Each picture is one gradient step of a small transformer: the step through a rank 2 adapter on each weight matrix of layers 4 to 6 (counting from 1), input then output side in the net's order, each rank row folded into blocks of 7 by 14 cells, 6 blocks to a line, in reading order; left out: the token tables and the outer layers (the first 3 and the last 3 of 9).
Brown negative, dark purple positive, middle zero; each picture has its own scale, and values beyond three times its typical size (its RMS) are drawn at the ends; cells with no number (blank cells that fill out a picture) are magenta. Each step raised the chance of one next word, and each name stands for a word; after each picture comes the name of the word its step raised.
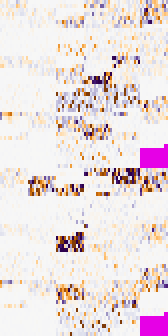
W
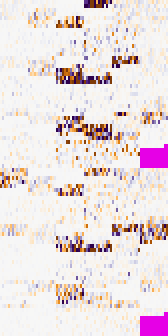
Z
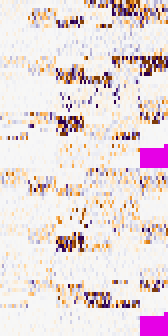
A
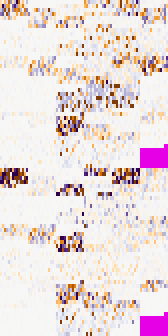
W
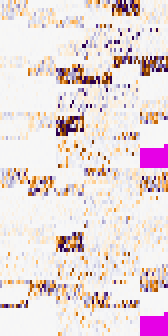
A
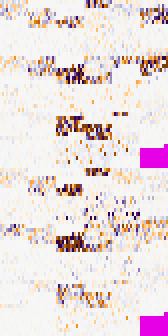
Z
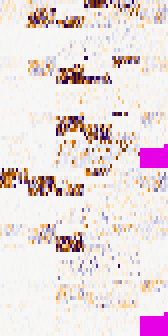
Z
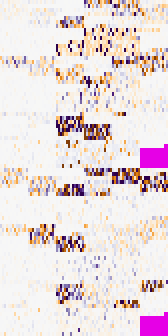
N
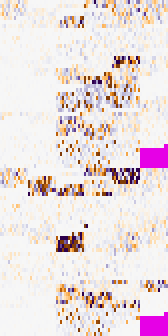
W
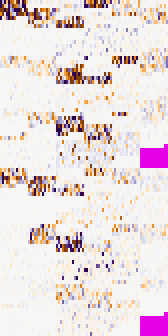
Z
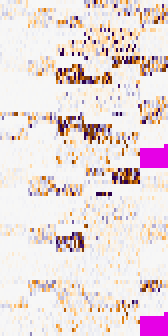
N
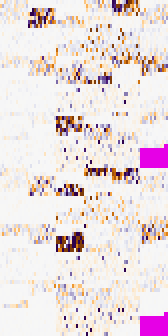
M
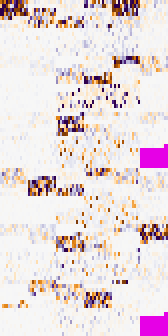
A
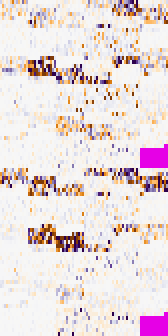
M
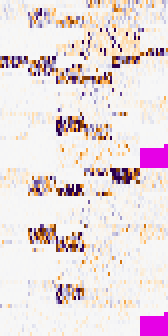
N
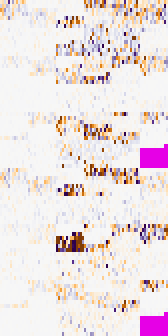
M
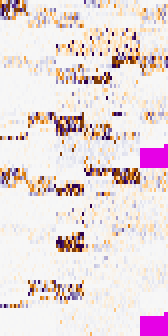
N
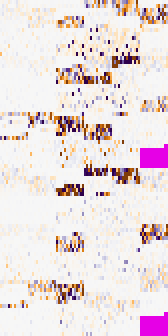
N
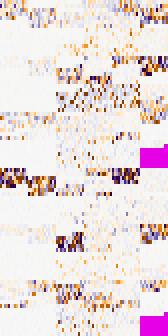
W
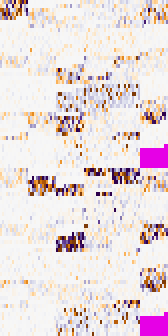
W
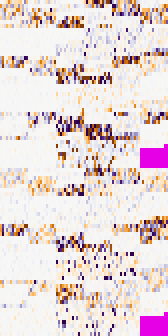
Z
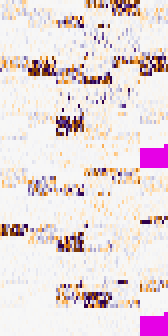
A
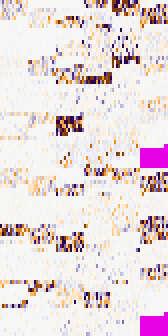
A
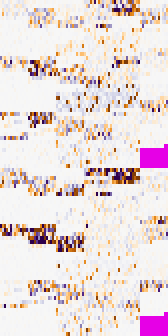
W
